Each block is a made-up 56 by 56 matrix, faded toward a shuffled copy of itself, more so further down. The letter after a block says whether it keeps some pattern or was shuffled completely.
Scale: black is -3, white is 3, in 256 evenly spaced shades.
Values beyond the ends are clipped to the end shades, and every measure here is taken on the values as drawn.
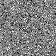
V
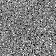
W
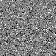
V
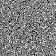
V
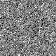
W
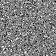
W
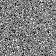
W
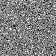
W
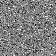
W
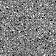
V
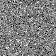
W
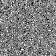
V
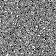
W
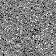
V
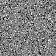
V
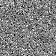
V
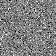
W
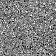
W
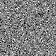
V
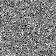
W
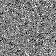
W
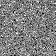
W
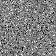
V
